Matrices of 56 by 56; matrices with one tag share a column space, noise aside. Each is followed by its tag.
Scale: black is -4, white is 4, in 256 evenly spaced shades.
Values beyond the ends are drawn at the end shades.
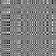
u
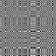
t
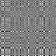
t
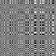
u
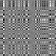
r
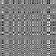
u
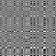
t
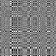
t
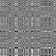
t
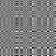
t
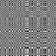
t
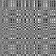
r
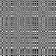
t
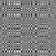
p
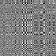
u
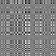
u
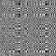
p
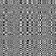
u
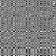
t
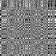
r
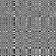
t
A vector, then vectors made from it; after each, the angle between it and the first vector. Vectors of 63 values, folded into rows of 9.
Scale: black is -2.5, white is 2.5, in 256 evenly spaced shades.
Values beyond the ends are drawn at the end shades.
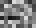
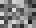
partly aligned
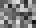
orthogonal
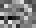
nearly parallel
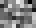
partly aligned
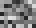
nearly opposite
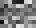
partly opposed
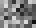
orthogonal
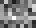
partly opposed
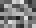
nearly parallel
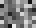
partly aligned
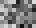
orthogonal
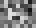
orthogonal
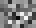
partly aligned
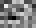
nearly parallel
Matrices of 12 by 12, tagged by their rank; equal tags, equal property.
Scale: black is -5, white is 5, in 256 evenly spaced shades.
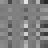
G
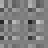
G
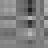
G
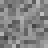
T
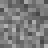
T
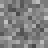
T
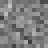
T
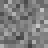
T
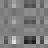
G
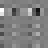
G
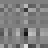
G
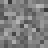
T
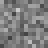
T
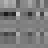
G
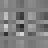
G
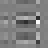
G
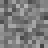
T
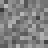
T
